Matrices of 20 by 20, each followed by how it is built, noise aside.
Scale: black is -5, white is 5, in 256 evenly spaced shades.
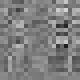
low rank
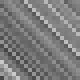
Toeplitz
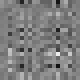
low rank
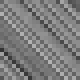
Toeplitz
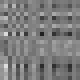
low rank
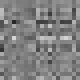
low rank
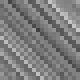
Toeplitz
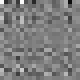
low rank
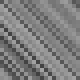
Toeplitz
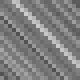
Toeplitz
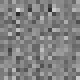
low rank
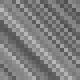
Toeplitz
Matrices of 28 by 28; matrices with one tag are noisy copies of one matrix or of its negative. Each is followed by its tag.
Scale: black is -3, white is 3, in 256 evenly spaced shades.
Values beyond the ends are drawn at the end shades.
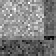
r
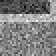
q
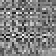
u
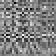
u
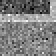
q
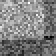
r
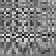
u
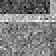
q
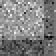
r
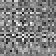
u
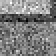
q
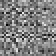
u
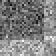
r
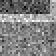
q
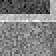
q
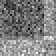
r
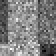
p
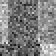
p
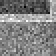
q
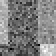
p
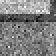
q
